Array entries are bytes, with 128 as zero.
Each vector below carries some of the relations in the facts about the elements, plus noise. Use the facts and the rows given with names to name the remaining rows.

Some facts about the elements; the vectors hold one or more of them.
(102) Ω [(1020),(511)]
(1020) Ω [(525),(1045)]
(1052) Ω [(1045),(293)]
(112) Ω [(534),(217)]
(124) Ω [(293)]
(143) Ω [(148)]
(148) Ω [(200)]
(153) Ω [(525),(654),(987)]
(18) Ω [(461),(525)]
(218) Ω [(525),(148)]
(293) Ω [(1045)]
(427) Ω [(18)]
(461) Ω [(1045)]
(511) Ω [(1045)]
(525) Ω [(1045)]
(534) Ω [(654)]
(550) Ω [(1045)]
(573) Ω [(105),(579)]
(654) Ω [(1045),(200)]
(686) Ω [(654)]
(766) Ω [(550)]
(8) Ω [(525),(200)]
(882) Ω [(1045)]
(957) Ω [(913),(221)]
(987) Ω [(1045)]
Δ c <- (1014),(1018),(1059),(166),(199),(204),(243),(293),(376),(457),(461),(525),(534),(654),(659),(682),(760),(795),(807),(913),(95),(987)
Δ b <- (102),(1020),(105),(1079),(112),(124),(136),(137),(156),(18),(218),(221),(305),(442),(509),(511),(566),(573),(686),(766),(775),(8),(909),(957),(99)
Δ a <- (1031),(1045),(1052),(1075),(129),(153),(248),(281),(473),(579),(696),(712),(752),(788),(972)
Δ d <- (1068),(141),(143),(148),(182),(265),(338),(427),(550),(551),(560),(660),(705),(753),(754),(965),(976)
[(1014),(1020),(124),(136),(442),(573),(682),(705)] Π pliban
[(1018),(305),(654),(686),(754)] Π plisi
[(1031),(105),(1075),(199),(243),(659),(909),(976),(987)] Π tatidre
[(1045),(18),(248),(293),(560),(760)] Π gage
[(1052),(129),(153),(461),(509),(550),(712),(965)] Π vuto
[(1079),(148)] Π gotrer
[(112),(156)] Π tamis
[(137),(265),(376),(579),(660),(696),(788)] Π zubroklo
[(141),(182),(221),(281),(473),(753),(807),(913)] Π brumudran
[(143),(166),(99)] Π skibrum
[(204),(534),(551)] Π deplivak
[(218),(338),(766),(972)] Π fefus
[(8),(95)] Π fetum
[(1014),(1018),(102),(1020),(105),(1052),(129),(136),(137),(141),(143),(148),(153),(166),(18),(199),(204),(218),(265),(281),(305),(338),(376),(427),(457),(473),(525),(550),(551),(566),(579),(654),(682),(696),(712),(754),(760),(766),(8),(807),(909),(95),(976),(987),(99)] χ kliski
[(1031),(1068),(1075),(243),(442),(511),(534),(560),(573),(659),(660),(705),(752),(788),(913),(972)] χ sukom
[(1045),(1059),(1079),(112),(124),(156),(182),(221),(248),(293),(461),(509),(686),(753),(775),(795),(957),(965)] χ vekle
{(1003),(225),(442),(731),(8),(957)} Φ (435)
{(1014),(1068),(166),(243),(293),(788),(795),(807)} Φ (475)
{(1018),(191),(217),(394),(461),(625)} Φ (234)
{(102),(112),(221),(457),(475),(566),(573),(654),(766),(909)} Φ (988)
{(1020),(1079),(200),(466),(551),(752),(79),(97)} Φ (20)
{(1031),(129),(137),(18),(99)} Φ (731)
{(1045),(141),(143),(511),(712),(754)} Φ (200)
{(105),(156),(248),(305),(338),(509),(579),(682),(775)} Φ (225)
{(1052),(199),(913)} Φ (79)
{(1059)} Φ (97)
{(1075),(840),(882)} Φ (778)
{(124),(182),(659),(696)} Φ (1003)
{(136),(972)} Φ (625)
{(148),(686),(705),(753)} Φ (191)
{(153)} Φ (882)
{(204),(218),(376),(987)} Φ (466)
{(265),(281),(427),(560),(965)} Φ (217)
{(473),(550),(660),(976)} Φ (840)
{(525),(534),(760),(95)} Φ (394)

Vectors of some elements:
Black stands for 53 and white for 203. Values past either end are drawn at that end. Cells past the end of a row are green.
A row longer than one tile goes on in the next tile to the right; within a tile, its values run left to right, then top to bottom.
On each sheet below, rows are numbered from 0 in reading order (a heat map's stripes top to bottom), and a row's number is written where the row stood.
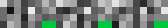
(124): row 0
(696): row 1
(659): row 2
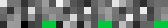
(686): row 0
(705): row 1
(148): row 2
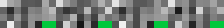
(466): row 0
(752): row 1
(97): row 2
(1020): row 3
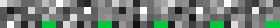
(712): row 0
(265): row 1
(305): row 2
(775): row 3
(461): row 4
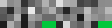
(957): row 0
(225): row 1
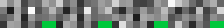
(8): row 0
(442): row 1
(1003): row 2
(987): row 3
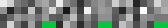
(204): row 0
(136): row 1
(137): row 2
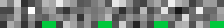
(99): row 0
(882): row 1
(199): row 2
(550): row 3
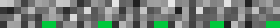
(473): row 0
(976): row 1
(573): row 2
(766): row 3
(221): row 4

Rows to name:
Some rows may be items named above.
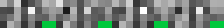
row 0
(99)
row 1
(766)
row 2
(99)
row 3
(18)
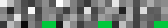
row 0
(427)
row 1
(525)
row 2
(766)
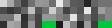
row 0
(1075)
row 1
(560)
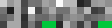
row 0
(8)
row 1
(166)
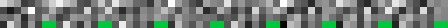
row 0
(579)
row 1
(376)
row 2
(200)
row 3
(293)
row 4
(511)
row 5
(534)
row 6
(659)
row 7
(760)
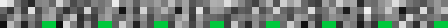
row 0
(95)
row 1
(972)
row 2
(1020)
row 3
(18)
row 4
(1059)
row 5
(143)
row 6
(305)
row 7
(551)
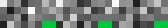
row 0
(509)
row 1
(1068)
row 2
(112)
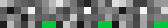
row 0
(248)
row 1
(753)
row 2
(682)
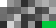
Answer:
(788)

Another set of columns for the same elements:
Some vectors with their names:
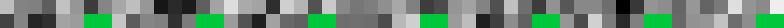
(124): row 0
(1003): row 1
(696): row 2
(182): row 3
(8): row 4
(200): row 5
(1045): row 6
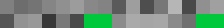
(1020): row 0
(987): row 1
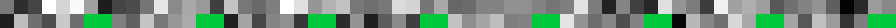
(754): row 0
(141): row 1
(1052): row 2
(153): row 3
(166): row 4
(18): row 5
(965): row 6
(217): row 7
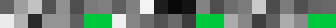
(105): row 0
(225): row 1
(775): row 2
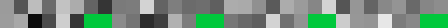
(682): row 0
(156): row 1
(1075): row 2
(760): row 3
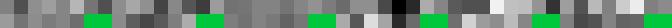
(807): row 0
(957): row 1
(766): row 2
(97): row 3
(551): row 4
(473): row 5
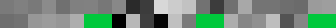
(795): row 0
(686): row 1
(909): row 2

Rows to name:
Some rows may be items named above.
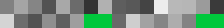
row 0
(99)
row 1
(551)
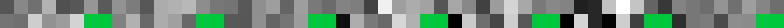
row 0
(1068)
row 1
(95)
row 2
(221)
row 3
(965)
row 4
(461)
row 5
(654)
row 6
(573)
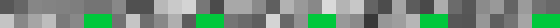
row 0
(166)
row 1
(204)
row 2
(1075)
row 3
(659)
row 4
(221)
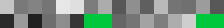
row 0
(153)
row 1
(660)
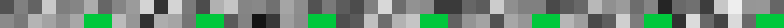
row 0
(265)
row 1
(248)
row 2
(442)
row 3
(753)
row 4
(148)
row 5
(338)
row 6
(550)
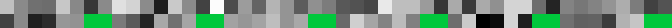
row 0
(124)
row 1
(1031)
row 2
(976)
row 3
(551)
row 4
(305)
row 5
(182)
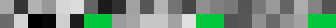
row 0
(305)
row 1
(560)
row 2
(913)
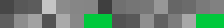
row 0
(148)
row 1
(112)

